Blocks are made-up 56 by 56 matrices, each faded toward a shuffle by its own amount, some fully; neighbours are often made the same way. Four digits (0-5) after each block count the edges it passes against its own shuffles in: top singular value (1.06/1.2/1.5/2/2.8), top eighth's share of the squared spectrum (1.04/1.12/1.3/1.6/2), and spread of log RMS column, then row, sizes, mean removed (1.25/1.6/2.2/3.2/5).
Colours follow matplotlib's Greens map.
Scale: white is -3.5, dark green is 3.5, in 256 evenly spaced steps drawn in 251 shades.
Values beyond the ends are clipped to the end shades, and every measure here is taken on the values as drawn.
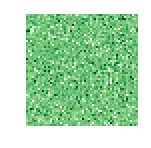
2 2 0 0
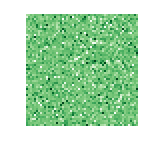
3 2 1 0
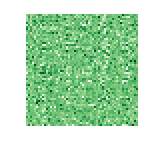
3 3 2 1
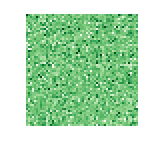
3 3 1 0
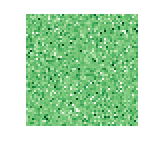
0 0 0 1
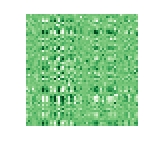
5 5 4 3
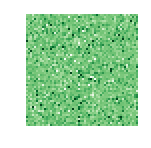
2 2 0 0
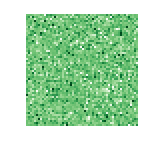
2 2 0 0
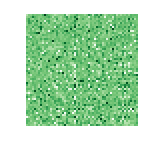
3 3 1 0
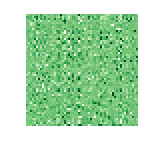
4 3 2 1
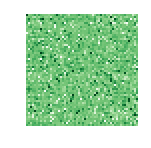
3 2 1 0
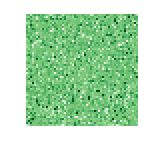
0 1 0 0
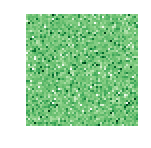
0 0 0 0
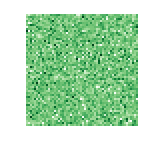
1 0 0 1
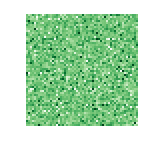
0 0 0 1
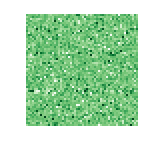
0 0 0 1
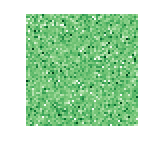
0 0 0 0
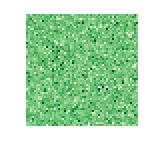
0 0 0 0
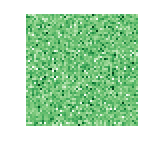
0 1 0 1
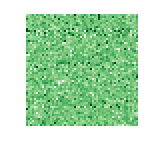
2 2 0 2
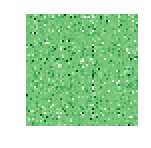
3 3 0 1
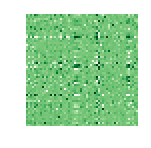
4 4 2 2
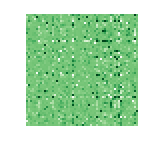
4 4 2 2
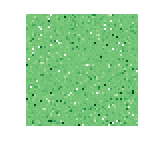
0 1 0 0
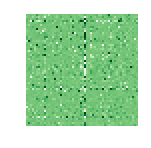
4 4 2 1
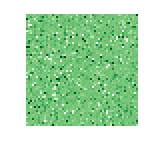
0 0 0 0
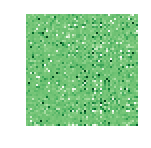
3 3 2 1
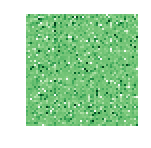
2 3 1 1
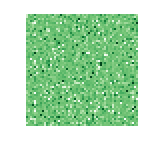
2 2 1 0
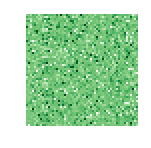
2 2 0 0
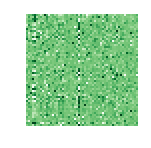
4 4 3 1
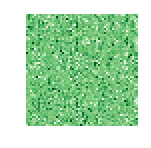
3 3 1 1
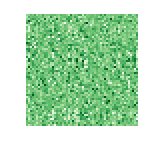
3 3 2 1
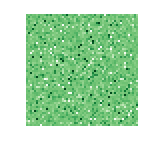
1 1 0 0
